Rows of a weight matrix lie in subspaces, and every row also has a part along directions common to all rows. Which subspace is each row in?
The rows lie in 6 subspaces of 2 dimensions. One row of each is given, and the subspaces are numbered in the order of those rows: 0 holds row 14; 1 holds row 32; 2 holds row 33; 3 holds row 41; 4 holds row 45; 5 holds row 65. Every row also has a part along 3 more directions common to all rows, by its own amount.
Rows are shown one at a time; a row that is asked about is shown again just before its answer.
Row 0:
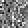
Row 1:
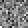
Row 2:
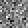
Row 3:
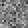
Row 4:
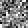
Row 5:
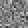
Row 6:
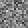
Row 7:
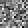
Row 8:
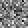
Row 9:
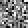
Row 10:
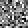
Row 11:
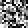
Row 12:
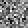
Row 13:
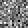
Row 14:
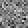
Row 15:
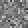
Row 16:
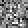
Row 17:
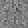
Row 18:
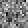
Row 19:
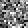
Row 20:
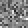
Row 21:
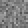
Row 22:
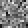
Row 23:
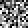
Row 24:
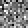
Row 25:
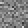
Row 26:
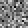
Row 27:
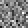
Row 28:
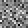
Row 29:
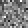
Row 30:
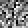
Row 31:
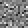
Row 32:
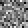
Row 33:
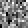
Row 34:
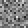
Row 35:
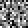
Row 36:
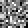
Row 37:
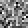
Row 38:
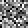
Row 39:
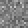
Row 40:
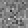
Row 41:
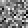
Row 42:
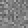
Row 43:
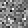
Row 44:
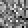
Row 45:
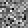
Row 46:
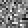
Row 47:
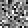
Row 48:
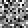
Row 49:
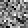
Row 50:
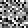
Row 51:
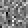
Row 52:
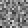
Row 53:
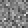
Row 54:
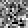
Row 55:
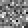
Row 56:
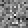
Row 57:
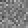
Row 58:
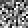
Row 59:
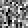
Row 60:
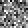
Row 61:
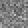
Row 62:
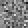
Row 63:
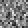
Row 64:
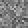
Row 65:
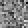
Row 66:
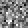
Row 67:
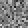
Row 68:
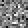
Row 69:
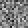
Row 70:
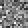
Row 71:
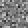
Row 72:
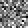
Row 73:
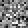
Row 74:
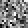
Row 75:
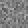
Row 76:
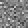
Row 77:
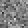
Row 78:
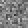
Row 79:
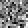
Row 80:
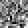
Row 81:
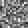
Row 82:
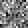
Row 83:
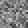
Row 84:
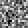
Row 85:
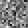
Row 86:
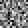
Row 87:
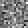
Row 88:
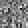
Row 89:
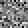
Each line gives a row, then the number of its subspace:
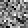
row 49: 5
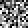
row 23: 3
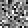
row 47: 0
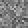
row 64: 0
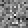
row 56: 4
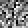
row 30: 3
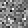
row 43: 4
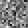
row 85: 5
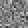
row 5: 0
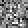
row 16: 4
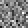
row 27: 3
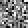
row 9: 5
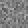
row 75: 3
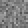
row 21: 5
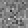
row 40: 4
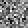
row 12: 4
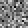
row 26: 0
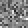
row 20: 0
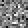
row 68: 4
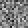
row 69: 3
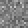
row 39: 0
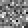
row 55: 0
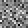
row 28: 1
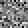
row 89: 1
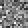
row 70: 1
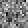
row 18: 2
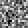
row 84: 2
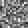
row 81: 1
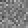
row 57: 1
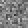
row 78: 4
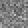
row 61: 0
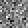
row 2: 4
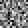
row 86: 3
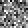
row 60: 1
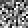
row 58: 3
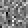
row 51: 2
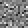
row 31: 2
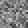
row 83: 2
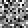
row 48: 1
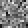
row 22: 2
